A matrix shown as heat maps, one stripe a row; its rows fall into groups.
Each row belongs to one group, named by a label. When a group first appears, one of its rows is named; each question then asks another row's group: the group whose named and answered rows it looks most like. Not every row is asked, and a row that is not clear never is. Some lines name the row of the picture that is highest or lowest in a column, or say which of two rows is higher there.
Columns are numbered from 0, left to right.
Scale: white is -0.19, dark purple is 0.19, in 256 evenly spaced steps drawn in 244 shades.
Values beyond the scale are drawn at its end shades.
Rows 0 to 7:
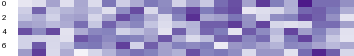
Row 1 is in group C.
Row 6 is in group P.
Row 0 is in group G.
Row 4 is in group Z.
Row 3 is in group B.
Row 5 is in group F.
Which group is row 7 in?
C
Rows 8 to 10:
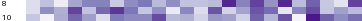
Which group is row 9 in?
P
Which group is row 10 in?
G
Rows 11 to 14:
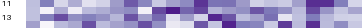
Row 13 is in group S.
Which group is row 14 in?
G
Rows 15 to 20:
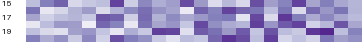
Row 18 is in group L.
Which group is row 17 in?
L
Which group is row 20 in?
B
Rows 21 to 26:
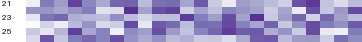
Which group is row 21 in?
P
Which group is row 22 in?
G
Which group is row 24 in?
G
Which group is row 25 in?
G
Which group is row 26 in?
P
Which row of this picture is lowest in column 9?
23
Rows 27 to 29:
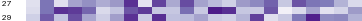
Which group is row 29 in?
P
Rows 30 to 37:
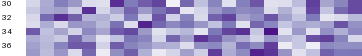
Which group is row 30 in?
P
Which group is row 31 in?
G
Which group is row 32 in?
S
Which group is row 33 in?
L
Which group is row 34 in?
B
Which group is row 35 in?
C
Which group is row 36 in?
B
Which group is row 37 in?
B
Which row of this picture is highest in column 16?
37
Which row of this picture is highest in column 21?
35
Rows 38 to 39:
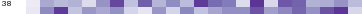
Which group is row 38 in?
L
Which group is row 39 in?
Z
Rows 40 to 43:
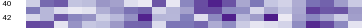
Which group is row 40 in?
Z
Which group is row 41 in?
C
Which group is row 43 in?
C
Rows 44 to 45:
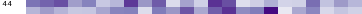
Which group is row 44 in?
S
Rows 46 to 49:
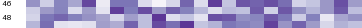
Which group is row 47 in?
L
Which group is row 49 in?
F
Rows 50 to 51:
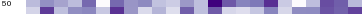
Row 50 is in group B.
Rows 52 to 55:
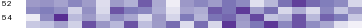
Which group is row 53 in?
B
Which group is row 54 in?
Z
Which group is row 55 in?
F
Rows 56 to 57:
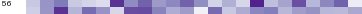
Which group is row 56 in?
L
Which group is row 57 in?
S
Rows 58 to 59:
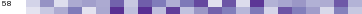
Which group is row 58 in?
L
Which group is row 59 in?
L
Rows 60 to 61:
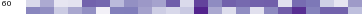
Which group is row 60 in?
F
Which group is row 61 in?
C
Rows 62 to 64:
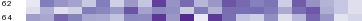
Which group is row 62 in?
F
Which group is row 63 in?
F
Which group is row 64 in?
S
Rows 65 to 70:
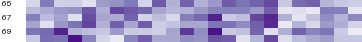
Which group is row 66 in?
B
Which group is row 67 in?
B
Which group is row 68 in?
B
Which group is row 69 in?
Z
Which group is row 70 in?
S
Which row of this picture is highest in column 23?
67
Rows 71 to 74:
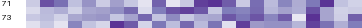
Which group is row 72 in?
F
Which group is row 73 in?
G
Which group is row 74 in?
P
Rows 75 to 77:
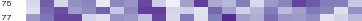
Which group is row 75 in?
C
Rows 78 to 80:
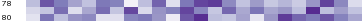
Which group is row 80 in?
C
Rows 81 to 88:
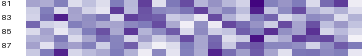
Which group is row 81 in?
L
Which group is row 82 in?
L
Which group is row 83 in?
S
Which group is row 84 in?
G
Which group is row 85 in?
F
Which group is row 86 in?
Z
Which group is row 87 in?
B
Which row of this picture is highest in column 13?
88
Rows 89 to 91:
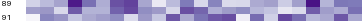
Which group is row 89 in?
P
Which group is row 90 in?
P
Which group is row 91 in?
L
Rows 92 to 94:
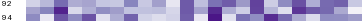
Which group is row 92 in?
Z
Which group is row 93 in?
Z
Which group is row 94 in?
B
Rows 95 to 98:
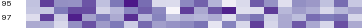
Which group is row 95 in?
P
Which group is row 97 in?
P
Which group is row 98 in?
L
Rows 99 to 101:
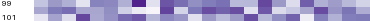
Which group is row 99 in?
F
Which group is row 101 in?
G
